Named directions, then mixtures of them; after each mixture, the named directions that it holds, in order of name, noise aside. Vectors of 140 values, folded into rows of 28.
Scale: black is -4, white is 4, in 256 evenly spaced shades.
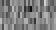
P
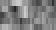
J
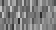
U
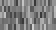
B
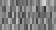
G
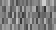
G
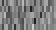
B, P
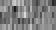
J, U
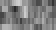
J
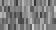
B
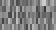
G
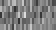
J, U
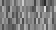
B, G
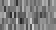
B, G
